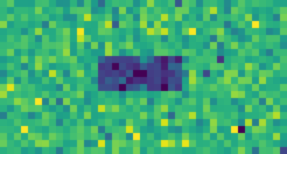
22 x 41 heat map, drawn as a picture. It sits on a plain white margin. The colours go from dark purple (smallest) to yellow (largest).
The centre is the ninth with the lowest average. An odd patch, lower than its surroundings, sits in the centre. The values are skewed, with a long tail toward low values. No row or column stands out. No regular stripes run through it. On average the colour sits 60% of the way up the scale.
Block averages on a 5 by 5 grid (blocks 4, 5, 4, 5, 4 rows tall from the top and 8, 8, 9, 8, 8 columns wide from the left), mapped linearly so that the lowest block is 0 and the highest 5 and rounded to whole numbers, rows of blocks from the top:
54545
55444
53045
54555
55554
